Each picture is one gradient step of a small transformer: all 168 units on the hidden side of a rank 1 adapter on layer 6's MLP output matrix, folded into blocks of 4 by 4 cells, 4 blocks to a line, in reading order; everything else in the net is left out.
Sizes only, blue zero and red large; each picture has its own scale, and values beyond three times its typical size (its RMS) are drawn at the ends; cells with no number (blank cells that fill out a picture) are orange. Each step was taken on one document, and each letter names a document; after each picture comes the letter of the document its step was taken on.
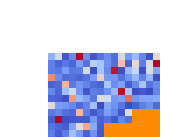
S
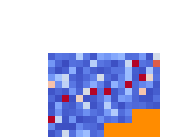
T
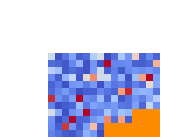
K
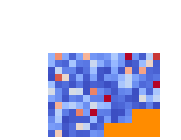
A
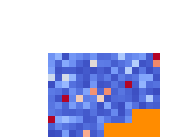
T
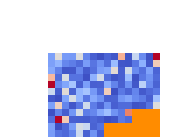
S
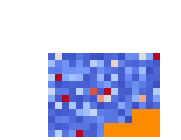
A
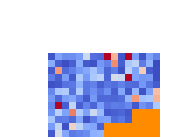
A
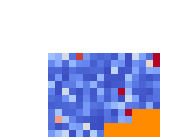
S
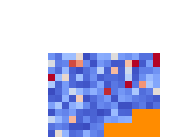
T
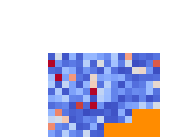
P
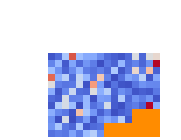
S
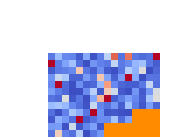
A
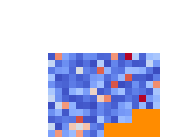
A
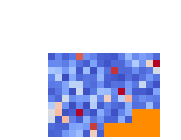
S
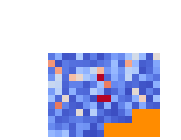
A
